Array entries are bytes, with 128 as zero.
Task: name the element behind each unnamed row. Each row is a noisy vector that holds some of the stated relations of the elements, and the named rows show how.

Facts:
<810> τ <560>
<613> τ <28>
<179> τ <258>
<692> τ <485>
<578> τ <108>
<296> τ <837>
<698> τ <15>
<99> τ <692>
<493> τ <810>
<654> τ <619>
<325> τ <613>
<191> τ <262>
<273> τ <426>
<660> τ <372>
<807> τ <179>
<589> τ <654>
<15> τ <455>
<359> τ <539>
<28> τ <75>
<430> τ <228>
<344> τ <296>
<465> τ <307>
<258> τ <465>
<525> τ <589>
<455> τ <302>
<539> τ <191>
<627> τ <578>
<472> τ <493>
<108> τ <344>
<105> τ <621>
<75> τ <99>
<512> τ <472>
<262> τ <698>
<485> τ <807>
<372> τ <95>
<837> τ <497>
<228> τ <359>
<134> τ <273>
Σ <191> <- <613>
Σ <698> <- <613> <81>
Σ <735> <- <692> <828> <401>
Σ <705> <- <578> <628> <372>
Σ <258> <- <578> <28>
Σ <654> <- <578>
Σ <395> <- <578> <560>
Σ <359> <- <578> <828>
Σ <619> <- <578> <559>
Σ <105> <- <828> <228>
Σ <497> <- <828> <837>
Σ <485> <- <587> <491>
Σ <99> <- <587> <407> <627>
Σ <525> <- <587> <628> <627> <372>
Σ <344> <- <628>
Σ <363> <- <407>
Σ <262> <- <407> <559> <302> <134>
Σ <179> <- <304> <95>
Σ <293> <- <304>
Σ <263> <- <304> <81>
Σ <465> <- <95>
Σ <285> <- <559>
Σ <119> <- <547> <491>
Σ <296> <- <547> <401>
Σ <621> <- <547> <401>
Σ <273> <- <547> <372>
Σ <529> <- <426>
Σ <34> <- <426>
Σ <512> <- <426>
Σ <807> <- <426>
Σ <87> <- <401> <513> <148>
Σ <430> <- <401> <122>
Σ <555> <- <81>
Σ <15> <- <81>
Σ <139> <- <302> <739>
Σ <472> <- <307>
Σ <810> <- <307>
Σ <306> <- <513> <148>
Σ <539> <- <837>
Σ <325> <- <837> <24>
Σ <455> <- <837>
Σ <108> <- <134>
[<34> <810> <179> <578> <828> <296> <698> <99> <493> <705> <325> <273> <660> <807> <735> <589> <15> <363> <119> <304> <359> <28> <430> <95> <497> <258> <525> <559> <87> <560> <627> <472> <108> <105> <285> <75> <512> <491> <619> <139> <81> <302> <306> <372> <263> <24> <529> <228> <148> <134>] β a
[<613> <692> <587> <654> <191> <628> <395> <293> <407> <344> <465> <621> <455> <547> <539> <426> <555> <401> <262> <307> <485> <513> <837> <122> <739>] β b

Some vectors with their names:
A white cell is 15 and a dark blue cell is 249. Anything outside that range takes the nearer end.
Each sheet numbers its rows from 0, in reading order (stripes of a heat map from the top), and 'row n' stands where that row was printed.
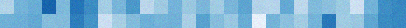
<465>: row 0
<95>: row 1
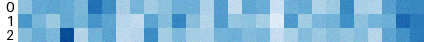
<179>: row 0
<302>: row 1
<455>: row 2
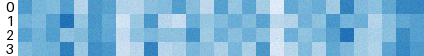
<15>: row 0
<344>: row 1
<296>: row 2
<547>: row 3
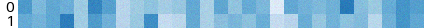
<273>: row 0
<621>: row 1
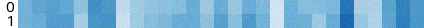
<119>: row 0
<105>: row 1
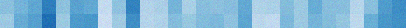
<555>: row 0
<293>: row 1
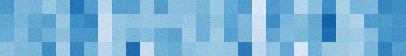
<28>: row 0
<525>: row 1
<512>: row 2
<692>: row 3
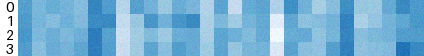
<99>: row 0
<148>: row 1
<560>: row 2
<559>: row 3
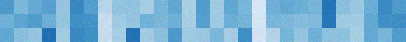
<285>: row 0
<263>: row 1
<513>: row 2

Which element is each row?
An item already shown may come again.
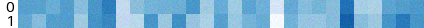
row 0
<306>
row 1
<228>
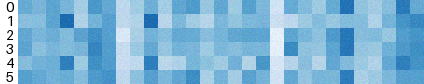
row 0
<735>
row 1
<191>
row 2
<578>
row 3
<372>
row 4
<547>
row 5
<87>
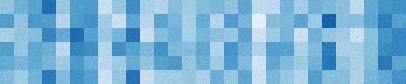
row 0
<293>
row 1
<430>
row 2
<307>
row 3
<325>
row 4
<735>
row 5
<628>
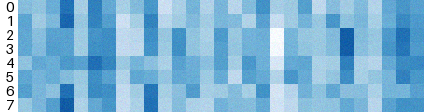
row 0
<485>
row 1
<407>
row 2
<228>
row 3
<228>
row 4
<258>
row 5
<75>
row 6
<513>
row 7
<539>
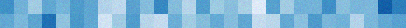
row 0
<302>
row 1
<344>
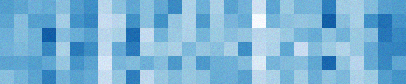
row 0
<87>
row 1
<228>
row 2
<262>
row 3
<613>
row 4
<497>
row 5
<395>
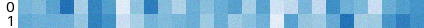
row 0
<837>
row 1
<491>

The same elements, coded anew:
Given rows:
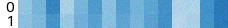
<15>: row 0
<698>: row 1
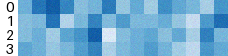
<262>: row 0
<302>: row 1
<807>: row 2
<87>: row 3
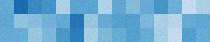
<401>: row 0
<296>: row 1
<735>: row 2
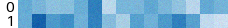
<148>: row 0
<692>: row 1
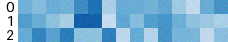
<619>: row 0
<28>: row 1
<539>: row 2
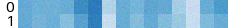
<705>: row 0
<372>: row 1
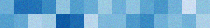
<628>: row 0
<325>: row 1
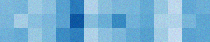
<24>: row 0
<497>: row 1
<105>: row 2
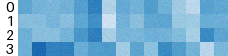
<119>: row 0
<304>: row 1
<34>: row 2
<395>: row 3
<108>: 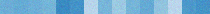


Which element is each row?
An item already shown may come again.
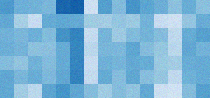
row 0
<99>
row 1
<228>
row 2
<134>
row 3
<148>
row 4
<95>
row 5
<491>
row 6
<359>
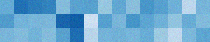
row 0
<344>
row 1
<99>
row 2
<560>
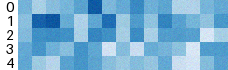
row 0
<497>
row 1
<455>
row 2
<837>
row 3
<627>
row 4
<359>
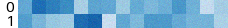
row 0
<547>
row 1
<75>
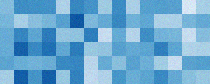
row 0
<837>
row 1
<497>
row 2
<539>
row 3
<485>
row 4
<525>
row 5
<465>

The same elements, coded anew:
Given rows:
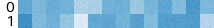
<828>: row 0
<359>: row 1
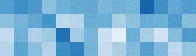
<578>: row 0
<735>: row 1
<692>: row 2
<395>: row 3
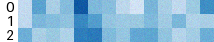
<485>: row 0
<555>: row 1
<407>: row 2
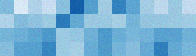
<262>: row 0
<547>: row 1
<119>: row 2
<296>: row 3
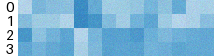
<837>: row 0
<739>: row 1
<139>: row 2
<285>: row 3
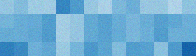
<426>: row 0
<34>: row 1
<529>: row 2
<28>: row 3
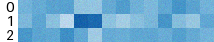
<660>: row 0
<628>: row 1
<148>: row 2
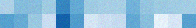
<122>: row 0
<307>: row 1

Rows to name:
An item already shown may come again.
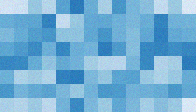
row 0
<455>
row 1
<497>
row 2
<108>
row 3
<627>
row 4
<258>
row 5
<407>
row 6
<491>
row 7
<191>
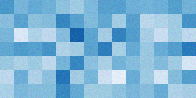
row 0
<24>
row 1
<613>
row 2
<262>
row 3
<325>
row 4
<539>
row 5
<692>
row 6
<837>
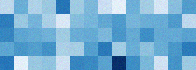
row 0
<692>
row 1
<228>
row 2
<560>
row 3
<325>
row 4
<302>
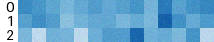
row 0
<372>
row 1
<578>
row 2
<15>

